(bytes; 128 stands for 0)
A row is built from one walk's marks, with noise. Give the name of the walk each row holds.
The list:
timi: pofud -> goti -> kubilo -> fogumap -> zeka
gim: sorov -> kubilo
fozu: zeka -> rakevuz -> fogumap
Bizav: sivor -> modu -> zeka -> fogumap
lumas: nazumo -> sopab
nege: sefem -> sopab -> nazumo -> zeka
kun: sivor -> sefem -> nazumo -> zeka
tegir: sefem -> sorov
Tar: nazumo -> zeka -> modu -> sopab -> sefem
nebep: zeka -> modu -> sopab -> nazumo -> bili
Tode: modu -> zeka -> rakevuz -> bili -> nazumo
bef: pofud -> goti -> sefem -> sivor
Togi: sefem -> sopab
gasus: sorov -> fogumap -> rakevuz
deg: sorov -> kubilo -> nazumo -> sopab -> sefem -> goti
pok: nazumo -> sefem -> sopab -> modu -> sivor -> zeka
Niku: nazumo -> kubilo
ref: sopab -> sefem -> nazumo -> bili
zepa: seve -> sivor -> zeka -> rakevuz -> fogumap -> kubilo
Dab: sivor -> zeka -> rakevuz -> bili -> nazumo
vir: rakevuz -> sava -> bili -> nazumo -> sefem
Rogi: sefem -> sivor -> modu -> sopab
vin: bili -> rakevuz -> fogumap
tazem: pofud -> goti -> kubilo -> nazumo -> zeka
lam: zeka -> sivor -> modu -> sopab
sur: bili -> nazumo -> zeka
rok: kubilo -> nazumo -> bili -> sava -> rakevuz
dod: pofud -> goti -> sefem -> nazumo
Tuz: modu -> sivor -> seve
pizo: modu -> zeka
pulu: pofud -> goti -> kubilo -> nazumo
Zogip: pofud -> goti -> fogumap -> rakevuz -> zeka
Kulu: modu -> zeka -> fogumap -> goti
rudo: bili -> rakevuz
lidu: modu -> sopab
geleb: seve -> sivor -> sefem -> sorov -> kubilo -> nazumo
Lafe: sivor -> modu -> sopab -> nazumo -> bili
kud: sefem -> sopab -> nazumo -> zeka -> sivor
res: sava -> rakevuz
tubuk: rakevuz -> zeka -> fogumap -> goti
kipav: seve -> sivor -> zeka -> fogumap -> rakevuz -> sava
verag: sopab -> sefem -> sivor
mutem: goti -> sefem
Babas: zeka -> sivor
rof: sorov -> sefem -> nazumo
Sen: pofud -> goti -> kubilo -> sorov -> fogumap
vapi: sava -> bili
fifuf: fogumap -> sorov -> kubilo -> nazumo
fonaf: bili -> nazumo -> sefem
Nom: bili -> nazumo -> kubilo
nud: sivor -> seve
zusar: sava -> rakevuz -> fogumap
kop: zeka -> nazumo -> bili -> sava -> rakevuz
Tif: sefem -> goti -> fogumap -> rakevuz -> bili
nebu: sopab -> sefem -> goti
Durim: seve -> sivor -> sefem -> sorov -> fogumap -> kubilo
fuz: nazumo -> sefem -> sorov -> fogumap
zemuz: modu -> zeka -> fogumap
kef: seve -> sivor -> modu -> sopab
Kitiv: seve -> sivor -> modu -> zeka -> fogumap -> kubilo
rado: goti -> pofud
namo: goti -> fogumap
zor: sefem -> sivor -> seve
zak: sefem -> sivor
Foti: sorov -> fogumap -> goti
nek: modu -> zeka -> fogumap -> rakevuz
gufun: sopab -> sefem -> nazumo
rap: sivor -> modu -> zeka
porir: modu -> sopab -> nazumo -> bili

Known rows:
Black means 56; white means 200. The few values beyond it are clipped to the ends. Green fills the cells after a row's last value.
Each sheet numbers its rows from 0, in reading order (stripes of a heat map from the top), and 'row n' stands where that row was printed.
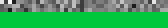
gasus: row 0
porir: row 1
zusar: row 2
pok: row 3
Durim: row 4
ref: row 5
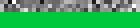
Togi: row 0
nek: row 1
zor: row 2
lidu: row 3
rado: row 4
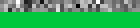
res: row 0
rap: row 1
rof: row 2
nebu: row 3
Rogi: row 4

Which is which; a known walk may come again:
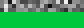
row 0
lidu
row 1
Nom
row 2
gasus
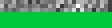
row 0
deg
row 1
nebep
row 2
rado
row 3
zusar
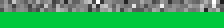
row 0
porir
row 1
vin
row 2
Tar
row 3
nebu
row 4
nek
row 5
Zogip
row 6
Tode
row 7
res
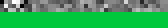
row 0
vapi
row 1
Lafe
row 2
kun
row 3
Kulu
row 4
verag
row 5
sur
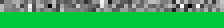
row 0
vir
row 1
rof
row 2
lam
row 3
rudo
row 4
timi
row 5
zor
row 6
gim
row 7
dod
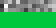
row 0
Tuz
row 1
bef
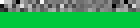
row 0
namo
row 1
ref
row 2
Kitiv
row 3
pok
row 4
Babas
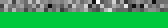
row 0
kipav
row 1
Durim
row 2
Tif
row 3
Togi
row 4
fifuf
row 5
Bizav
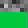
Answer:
zemuz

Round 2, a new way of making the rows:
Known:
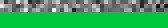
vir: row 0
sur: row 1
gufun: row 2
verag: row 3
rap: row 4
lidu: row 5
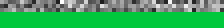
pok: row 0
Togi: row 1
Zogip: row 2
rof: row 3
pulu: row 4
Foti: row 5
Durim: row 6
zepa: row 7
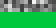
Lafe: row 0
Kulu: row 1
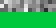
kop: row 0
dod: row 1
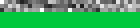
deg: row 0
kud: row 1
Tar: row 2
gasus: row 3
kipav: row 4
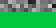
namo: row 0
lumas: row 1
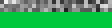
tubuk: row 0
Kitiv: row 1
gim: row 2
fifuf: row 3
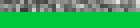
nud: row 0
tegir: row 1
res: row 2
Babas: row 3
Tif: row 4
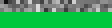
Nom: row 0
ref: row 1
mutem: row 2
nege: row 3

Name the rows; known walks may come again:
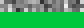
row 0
ref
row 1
bef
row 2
nebep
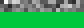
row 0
nek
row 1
Babas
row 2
kef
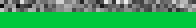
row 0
Rogi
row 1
Togi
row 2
nebu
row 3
zak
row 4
Kulu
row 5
pizo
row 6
timi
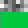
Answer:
vir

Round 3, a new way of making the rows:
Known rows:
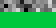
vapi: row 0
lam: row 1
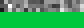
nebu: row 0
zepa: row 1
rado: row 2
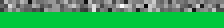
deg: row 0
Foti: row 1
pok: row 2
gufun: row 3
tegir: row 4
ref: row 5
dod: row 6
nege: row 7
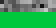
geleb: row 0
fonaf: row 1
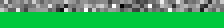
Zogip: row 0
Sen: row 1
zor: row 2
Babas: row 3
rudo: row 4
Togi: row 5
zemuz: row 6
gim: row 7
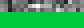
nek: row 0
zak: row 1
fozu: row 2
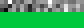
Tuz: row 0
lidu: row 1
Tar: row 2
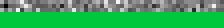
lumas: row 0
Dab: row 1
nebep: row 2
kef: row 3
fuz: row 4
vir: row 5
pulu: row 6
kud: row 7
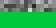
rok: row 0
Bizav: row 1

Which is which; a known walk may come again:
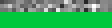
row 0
bef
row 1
tazem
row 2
zemuz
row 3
verag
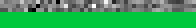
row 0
Rogi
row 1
nud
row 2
rof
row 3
Togi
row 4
Durim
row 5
vir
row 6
Kitiv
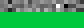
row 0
Kulu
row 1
kipav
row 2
rudo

